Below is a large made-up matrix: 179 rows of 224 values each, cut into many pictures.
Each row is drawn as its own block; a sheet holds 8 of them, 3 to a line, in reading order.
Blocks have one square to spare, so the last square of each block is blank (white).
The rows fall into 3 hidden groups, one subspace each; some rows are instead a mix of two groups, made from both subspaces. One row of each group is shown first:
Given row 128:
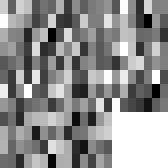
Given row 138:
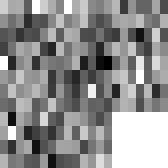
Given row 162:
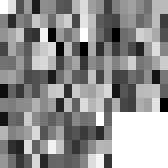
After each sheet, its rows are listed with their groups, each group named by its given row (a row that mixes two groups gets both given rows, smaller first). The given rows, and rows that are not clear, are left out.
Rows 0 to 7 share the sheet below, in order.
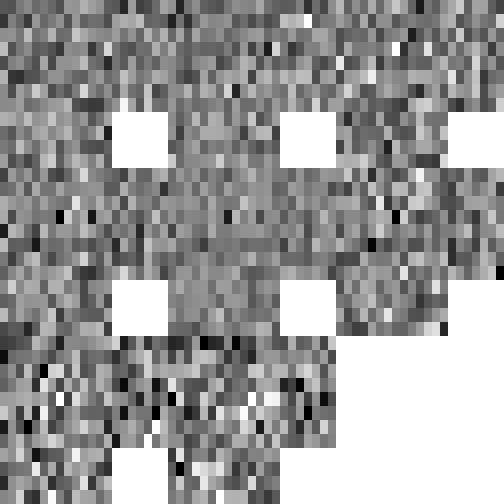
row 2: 162
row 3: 162
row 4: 162
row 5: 162
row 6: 128
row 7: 138
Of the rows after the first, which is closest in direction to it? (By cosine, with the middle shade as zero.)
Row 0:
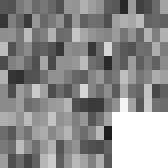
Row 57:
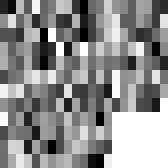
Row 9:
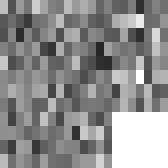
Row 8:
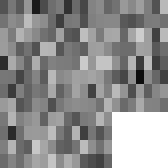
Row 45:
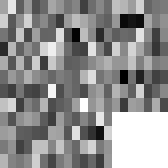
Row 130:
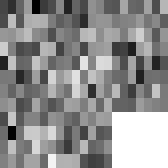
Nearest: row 9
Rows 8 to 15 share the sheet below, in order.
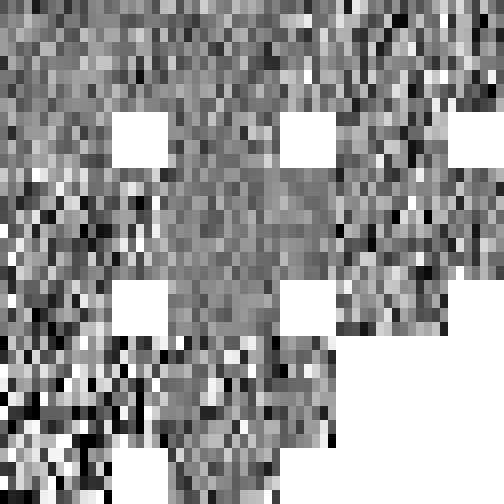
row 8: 138
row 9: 138
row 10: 128
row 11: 138
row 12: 162
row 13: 162
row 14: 162
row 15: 128 and 162
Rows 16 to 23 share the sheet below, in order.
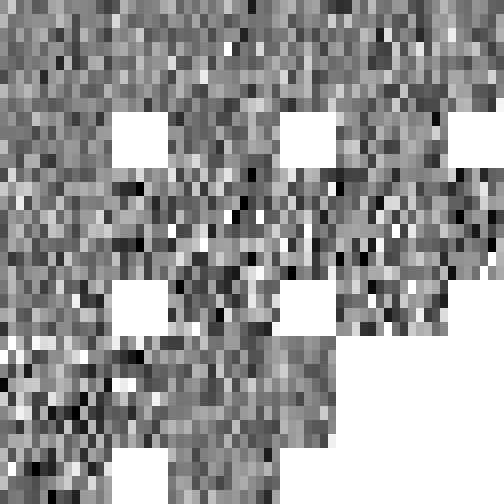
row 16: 128
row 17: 162
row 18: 162
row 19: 138
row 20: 162
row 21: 128
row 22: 138
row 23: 162
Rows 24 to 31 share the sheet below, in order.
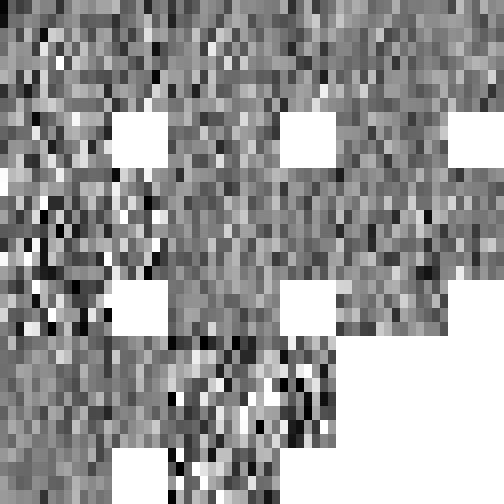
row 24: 128
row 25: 128
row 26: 128
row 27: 128
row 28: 128
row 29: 162
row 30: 128
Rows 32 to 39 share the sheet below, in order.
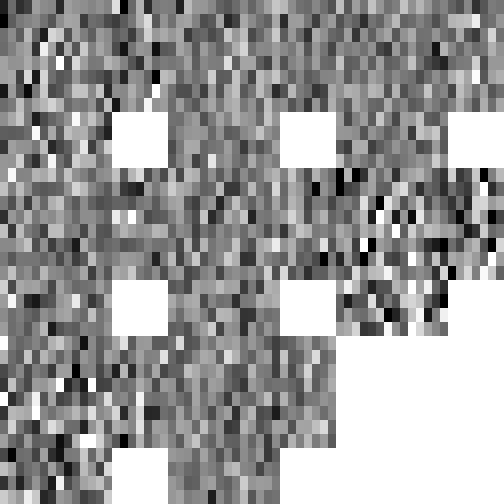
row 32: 128
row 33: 128
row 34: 138
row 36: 128
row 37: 128
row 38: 162
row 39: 128
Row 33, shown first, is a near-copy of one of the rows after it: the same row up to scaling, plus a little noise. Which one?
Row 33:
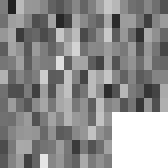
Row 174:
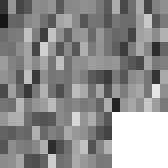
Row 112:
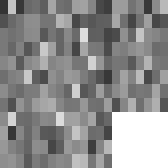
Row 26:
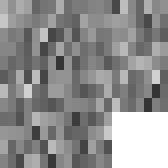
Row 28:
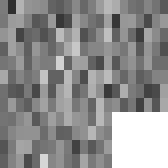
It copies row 28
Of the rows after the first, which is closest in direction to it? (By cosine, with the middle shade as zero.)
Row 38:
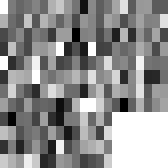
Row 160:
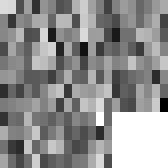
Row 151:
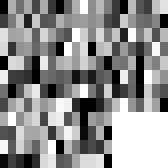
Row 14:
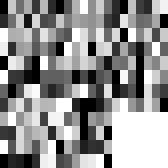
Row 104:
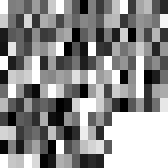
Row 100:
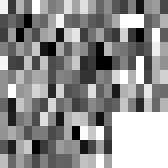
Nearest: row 104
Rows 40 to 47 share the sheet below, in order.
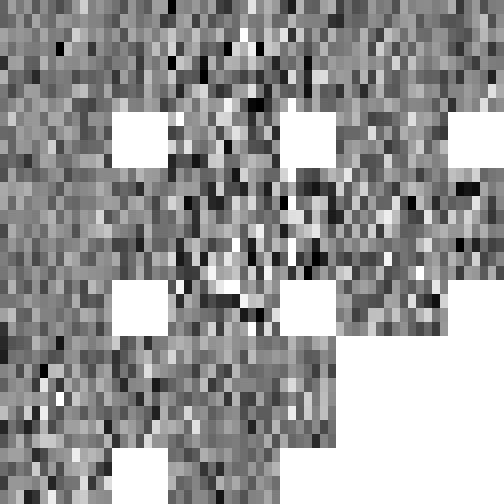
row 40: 162
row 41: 162
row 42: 128
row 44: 128
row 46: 128
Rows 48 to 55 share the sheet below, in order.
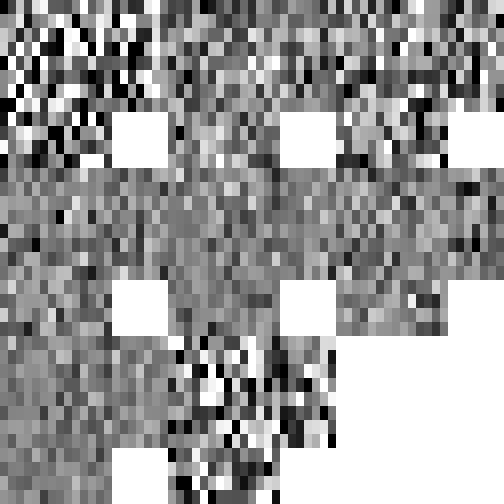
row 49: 138
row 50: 162
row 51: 162
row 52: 128 and 162
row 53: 138
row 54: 128
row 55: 162
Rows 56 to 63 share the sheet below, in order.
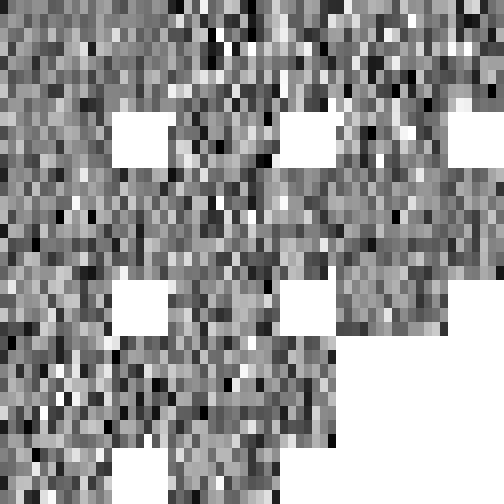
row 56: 162
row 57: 162
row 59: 162
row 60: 162
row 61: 162
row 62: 128
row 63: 162
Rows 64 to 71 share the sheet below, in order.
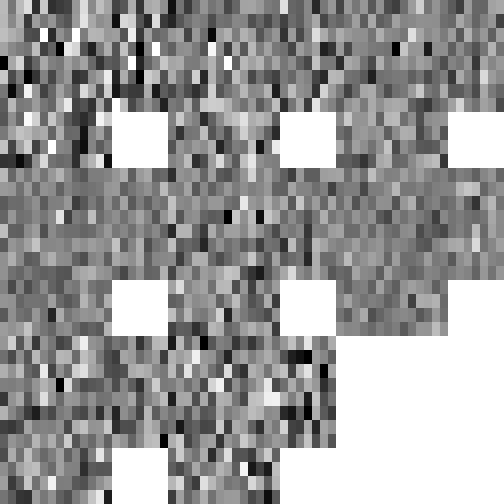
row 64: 128 and 162
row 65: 128
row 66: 162
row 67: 162
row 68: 162
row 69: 138
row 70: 162
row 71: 138
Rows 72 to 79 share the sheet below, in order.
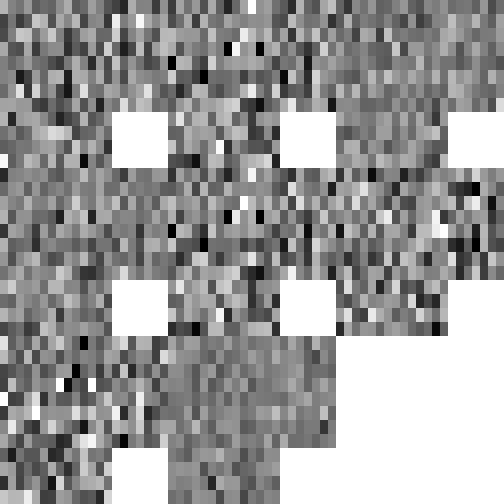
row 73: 162
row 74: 138 and 162
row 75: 162
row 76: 162
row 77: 138
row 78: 162
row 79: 128
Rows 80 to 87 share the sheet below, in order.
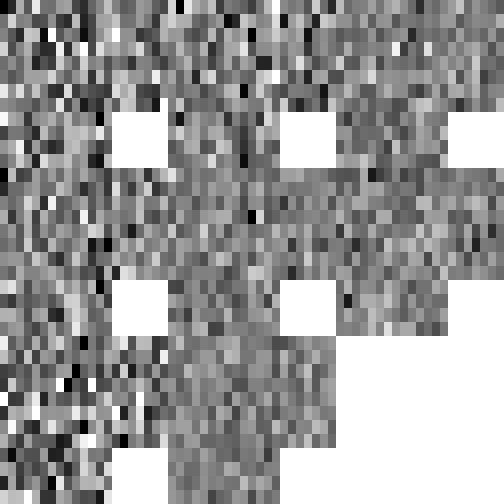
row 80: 162
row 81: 128
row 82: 162
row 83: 128 and 162
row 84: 162
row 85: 138
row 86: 162
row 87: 128
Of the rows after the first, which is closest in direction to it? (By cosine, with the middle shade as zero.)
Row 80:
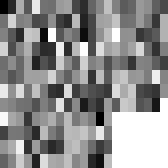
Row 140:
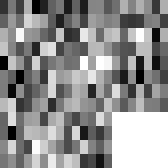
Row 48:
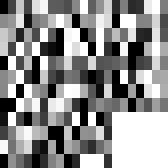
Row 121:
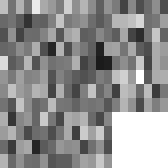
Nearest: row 121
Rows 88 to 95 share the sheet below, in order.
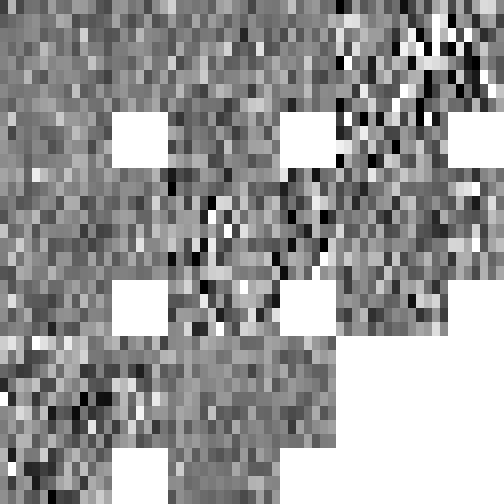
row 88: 128
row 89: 162
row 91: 138
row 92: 128
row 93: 138
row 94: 138
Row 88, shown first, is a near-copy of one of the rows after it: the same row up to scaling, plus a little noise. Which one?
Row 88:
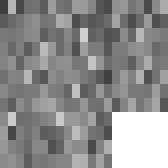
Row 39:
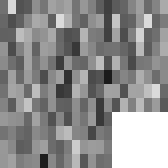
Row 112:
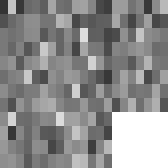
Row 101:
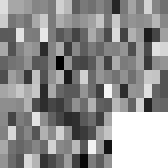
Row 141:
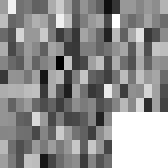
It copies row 112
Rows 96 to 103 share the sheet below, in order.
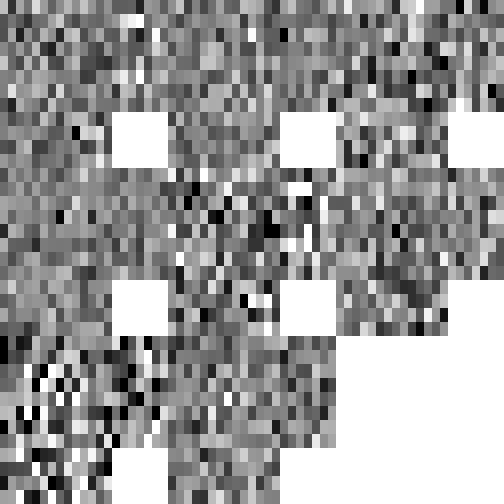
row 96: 138
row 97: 128 and 162
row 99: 162
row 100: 138
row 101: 128
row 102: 128
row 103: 128
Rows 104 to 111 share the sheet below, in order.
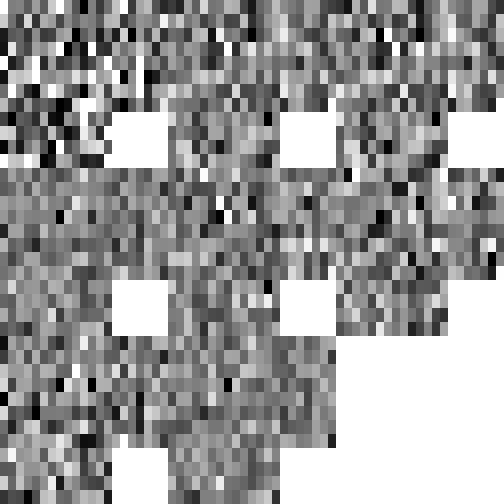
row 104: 162
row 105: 162
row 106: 162
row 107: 162
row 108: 138 and 162
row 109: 128 and 162
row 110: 162
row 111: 162
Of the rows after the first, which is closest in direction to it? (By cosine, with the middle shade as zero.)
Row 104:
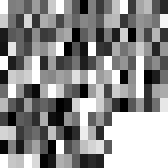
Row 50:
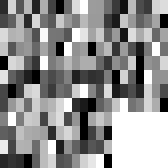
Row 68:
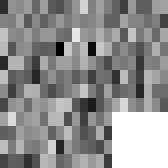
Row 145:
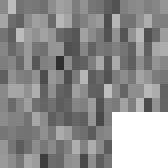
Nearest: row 145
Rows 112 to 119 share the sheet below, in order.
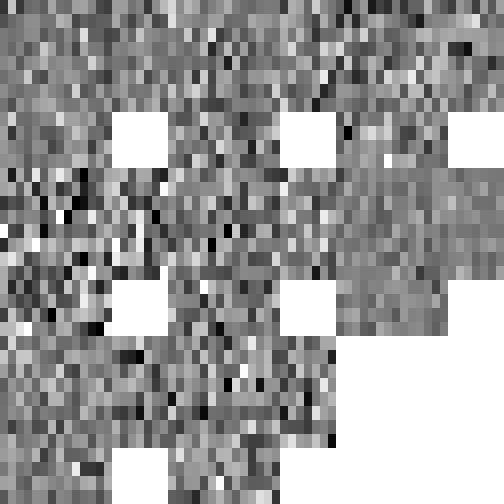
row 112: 128
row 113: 128
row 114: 138
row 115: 162
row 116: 128
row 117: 162
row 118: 138
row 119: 162
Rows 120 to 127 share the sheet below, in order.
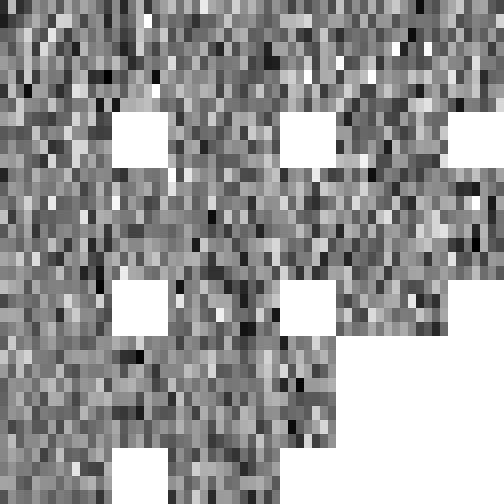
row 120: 128
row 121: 138
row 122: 162
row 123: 128 and 162
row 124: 128
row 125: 138
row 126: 138
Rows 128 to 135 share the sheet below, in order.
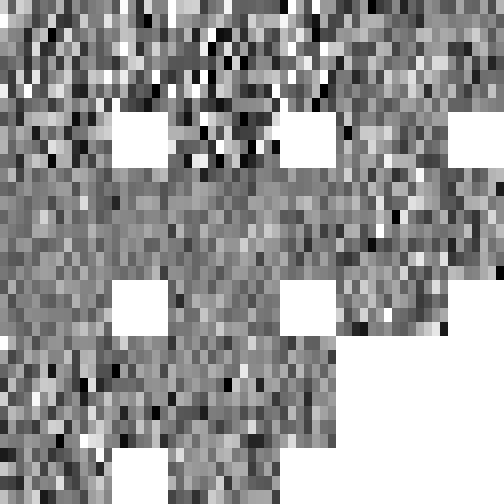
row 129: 128
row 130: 138
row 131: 128 and 162
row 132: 138
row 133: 162
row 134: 162
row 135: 162
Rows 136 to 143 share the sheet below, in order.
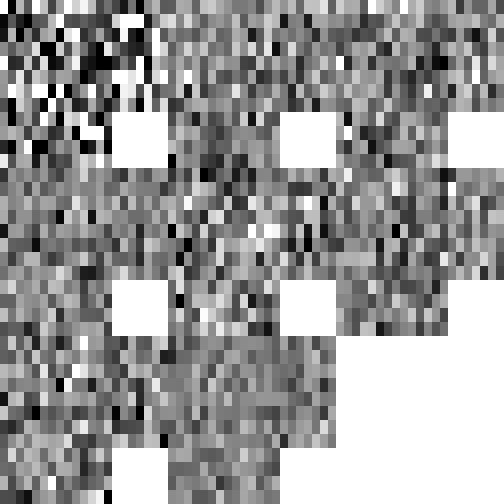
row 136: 138
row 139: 162
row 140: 138
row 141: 128
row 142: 162
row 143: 128
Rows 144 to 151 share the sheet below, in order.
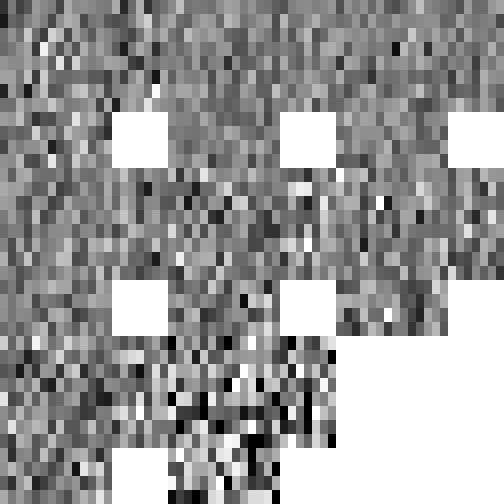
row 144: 128
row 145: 128
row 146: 162
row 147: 128
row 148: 138
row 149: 128 and 162
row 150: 138
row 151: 162
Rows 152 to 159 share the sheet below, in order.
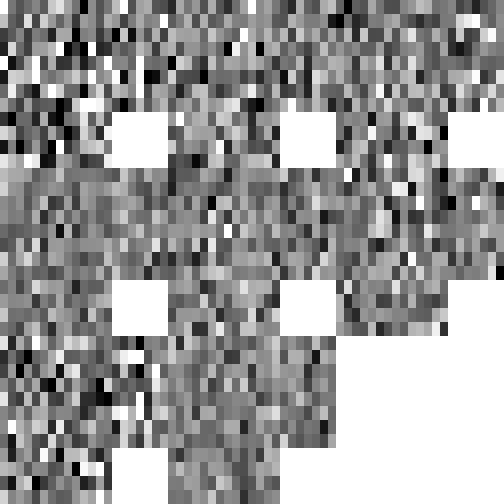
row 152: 162
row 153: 162
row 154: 128 and 138
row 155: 128
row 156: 128
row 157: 128 and 162
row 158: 138
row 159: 128
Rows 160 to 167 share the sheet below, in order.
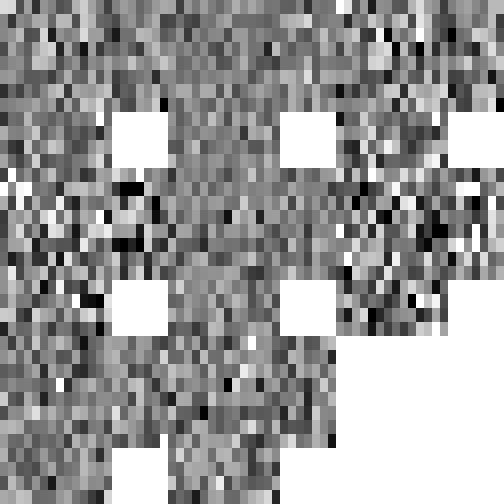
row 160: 162
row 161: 138
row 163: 138
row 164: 162
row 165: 138
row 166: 162
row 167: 162
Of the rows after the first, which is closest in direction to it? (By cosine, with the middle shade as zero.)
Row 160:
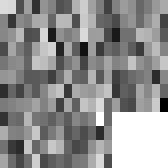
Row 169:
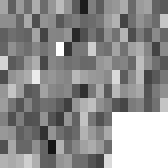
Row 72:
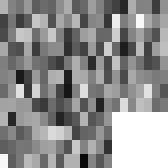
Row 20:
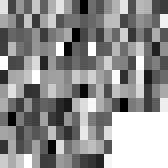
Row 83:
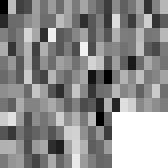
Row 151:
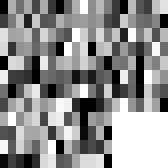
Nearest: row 151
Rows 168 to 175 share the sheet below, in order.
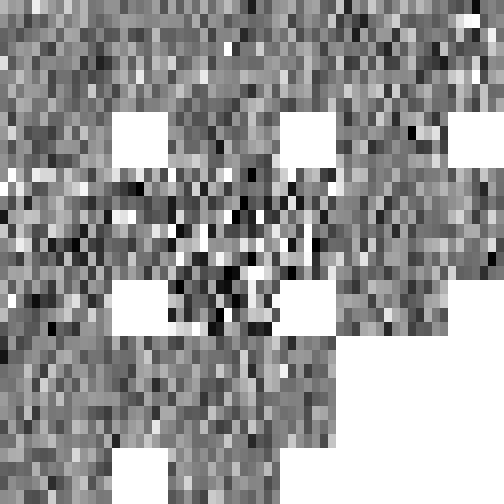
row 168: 138
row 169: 162
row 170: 138
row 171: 138
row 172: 162
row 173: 128
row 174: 128
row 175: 128 and 162
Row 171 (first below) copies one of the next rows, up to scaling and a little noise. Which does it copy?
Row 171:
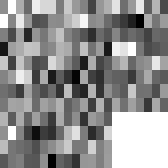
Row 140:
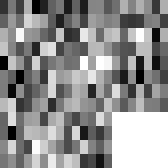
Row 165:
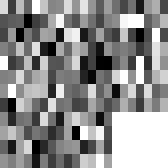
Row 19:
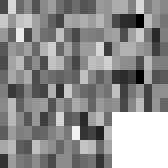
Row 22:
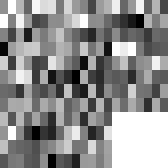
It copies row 22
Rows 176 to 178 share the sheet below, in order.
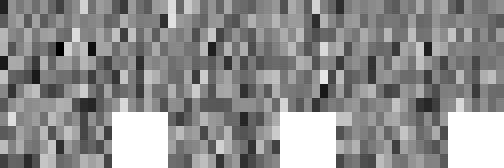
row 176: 162
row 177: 128
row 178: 162
